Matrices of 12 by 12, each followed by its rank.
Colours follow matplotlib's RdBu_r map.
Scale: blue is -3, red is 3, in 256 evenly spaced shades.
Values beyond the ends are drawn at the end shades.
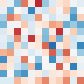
full rank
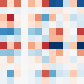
two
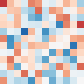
full rank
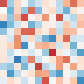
full rank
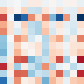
two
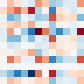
two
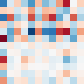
two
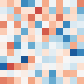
full rank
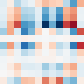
two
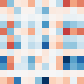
two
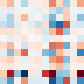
two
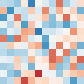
full rank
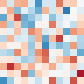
full rank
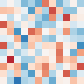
full rank
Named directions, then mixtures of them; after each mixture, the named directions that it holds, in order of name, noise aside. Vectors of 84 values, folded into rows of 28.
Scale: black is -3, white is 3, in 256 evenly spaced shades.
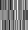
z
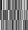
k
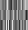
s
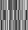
k, s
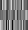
k, s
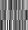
s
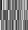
k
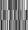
k, s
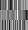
s, z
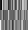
k, z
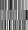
s, z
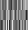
s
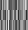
k, s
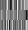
s, z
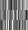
s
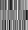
s, z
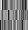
k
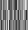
k, s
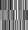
z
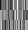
z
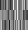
z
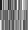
k, z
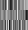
s, z
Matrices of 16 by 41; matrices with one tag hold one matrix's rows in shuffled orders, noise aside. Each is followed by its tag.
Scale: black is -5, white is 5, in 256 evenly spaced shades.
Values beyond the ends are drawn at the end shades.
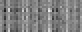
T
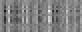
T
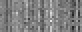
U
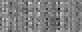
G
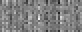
G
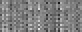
G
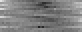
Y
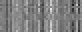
U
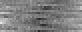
Y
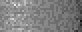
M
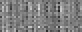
G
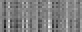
T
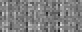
G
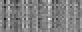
T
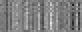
U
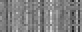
U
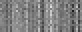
U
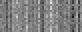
U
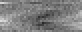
Y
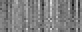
U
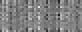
G
